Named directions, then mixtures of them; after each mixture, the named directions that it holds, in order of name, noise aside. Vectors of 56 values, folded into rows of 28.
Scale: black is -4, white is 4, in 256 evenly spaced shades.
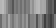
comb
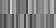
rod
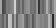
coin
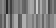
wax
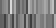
rod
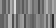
coin, rod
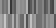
rod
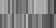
comb, rod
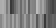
comb, rod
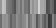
coin, comb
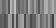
coin, rod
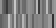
coin, wax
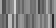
coin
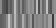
coin, wax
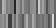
coin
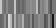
coin, comb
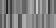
wax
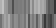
comb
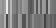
comb, wax
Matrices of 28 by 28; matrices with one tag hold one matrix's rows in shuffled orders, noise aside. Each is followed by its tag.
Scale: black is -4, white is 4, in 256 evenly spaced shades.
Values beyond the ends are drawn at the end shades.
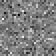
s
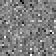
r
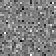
r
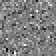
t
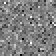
r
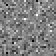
t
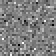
s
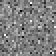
r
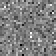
r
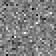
t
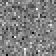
t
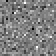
t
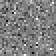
t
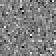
r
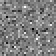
t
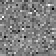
s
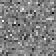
s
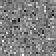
s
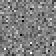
r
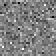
s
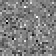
t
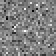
t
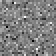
t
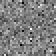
r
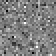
t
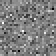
s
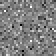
r
